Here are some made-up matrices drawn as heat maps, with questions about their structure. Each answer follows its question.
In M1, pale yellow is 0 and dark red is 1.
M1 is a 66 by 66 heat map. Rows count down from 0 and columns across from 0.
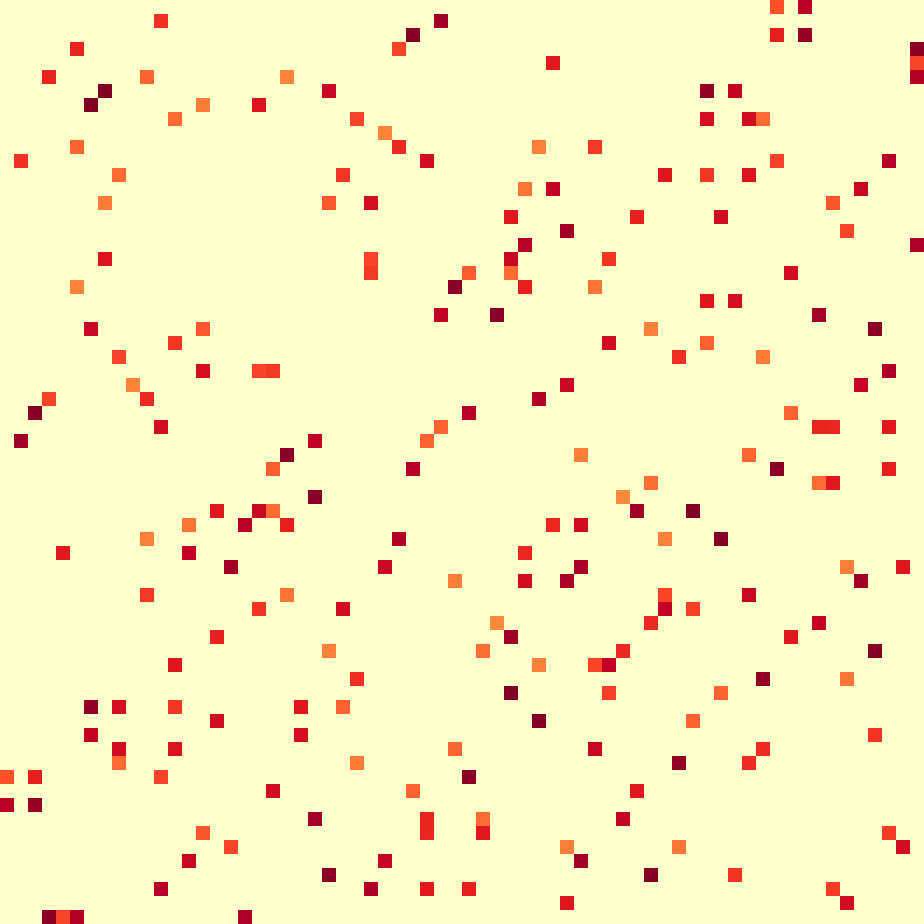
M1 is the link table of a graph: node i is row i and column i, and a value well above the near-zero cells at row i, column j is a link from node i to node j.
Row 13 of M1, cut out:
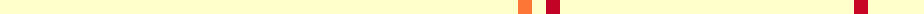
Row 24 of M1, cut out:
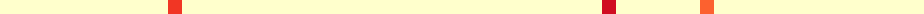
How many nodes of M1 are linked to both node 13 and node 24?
0
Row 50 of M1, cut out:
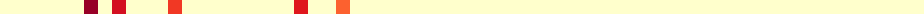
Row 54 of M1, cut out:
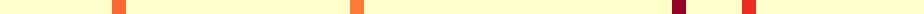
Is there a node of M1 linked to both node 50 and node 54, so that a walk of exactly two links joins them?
yes
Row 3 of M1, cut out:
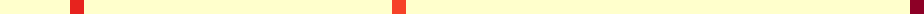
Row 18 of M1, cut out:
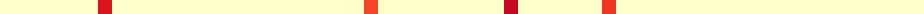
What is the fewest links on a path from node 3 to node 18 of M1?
5
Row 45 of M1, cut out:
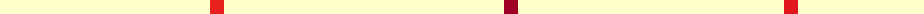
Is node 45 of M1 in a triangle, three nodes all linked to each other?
yes
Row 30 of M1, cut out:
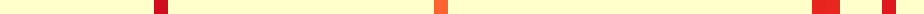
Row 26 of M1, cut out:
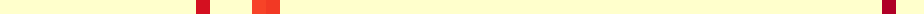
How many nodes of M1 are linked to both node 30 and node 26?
1
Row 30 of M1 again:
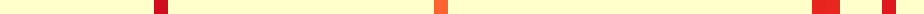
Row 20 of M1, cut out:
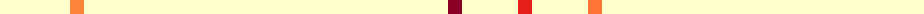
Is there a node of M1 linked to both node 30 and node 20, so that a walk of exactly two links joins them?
no
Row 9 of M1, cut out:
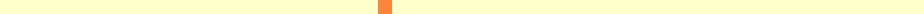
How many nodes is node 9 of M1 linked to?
1
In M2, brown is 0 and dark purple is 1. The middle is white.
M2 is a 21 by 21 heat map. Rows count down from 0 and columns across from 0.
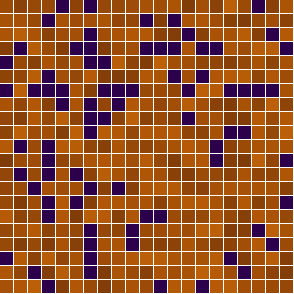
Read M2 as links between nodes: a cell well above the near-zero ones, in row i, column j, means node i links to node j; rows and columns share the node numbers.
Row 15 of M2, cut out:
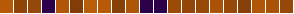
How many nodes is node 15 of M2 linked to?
3
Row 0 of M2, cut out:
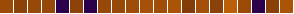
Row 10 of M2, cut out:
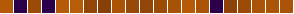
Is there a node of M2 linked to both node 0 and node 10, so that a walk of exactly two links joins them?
no
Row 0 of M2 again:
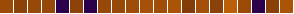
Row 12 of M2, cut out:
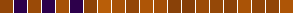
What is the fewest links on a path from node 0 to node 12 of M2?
3
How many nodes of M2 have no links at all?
0
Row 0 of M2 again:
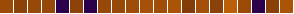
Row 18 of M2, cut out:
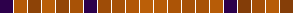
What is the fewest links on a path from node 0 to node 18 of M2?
1
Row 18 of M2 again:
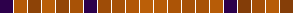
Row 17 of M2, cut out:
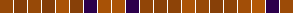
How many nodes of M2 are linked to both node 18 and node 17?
1
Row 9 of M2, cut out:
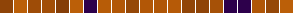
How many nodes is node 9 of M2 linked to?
3
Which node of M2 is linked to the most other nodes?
node 6
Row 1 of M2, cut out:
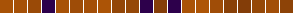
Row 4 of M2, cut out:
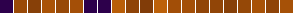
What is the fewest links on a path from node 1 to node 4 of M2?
3
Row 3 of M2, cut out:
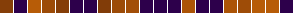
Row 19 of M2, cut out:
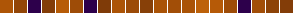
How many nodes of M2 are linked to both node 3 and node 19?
1
